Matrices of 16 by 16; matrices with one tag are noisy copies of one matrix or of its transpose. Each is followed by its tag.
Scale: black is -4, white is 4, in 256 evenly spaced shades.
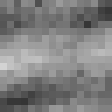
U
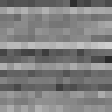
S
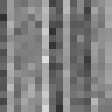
S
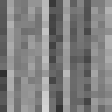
S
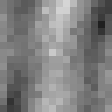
U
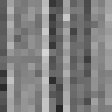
S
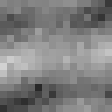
U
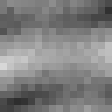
U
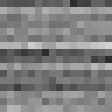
S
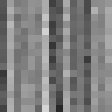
S
